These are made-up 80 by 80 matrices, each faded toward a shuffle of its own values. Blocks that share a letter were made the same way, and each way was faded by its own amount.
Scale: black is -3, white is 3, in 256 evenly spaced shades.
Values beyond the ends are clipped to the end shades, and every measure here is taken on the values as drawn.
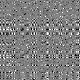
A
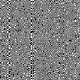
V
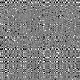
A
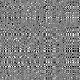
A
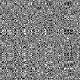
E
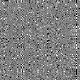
V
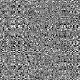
E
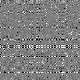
A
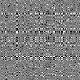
A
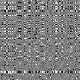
A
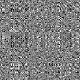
E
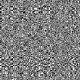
E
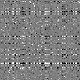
A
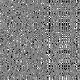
V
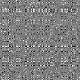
A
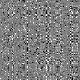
V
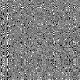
V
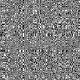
E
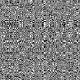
E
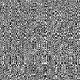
E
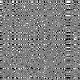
A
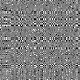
A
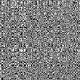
E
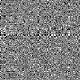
E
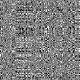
E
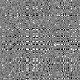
A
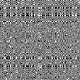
A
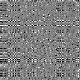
A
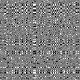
A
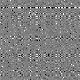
A
